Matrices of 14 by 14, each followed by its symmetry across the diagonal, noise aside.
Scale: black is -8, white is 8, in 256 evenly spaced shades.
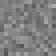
antisymmetric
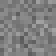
antisymmetric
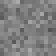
antisymmetric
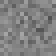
neither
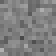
neither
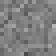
antisymmetric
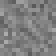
antisymmetric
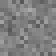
antisymmetric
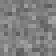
antisymmetric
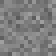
neither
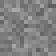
neither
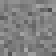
neither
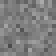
neither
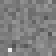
neither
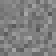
antisymmetric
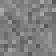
neither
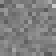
neither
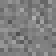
antisymmetric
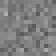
neither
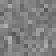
neither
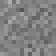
neither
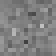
antisymmetric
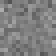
antisymmetric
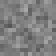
antisymmetric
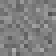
antisymmetric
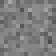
neither
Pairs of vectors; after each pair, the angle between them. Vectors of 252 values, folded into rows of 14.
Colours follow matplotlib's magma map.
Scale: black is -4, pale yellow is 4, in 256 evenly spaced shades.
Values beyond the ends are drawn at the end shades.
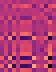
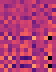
nearly parallel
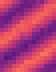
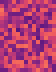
orthogonal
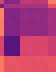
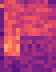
nearly opposite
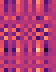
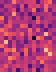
partly opposed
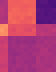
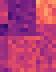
nearly opposite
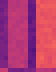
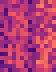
partly aligned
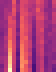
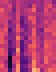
nearly opposite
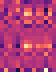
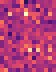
partly aligned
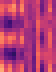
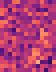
orthogonal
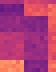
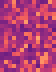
orthogonal
